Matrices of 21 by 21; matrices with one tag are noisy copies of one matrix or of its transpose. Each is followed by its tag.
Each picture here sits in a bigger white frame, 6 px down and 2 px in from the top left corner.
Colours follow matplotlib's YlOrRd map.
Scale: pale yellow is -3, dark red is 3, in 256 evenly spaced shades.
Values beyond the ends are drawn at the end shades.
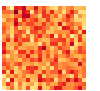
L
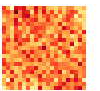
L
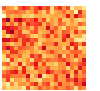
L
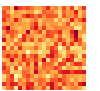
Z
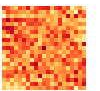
L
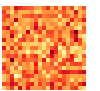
Z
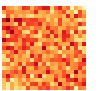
L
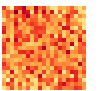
L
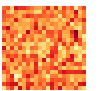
Z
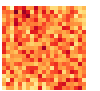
L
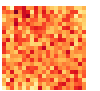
L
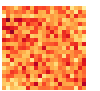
L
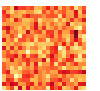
Z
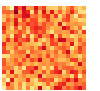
L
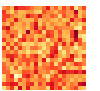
Z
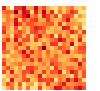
L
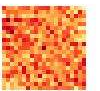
L
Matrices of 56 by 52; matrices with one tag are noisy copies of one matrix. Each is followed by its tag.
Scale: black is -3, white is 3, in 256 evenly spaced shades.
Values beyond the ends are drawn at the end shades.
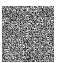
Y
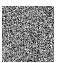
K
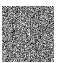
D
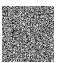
D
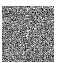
Y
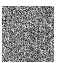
K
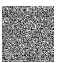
Y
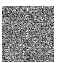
Y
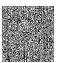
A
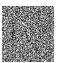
D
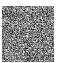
Y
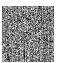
A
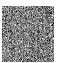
K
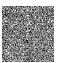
Y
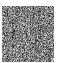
D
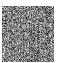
K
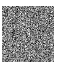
D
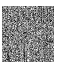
A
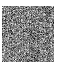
K
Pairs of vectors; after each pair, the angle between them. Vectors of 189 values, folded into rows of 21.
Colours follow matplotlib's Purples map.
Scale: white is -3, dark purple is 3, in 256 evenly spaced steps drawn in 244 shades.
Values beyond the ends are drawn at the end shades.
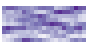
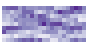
nearly parallel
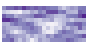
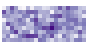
partly opposed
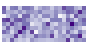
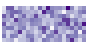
orthogonal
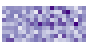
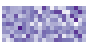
nearly opposite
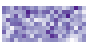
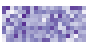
partly aligned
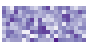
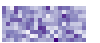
nearly parallel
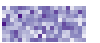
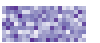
partly aligned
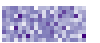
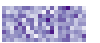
partly aligned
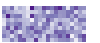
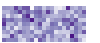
nearly opposite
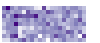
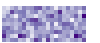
partly opposed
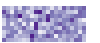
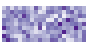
orthogonal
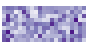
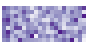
partly aligned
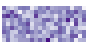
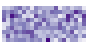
partly aligned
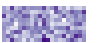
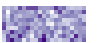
partly aligned
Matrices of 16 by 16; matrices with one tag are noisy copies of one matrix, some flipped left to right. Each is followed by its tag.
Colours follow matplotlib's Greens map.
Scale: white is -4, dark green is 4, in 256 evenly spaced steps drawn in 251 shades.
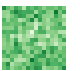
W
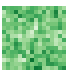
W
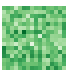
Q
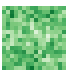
W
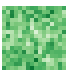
W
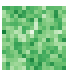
W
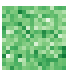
Q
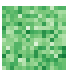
Q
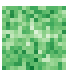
W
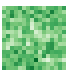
W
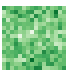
W
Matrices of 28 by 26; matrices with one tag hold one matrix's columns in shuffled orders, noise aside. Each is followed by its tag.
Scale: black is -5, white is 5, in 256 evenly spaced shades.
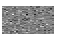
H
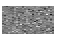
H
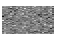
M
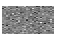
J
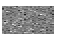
H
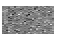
H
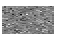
H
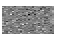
H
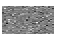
J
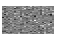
M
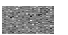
M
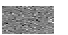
J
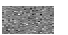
H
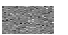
J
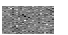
M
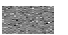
J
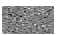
M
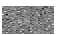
H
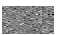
H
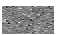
J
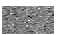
M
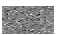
H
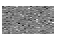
J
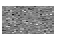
H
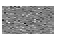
J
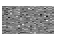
M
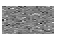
J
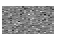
H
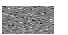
J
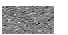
J
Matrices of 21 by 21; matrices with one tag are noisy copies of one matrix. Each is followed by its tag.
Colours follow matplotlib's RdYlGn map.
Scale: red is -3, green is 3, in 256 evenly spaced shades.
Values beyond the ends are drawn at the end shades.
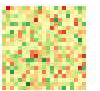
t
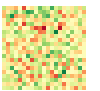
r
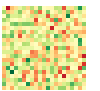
t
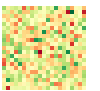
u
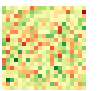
u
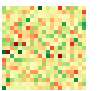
u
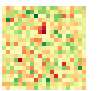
r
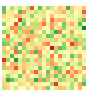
u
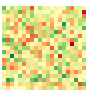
u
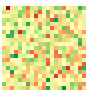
t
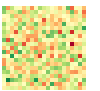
u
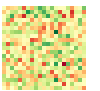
r
